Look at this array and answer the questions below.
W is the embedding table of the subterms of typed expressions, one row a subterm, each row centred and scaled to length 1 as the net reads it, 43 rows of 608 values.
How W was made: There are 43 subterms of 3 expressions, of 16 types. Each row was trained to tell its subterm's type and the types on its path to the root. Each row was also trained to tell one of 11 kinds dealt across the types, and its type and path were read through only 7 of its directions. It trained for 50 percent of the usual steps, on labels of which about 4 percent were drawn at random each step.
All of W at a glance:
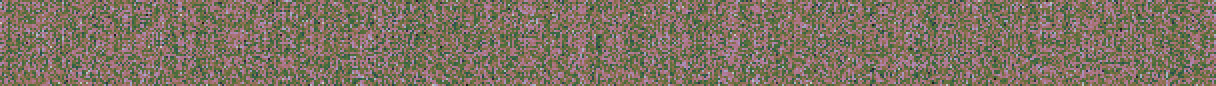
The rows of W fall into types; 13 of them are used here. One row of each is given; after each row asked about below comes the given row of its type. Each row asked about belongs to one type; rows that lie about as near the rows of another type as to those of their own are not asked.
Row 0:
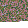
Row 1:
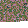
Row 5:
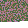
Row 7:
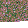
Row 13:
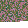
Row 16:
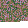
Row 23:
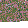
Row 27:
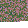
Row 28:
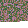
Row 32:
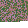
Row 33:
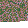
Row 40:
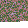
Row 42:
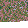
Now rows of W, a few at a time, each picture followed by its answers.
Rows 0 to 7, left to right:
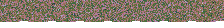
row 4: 32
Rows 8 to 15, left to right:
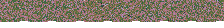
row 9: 27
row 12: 40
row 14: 5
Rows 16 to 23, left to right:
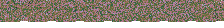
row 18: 23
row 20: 5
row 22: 5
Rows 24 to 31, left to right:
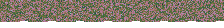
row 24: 13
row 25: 27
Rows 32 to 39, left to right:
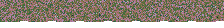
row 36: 23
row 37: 13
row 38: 42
